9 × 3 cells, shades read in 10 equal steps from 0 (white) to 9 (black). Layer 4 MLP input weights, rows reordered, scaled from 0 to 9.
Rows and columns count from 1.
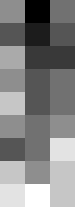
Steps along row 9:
down up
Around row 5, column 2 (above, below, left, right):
6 5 2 5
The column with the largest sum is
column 2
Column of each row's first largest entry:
2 2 2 2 2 2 1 2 3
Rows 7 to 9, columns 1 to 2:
6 5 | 2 4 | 1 0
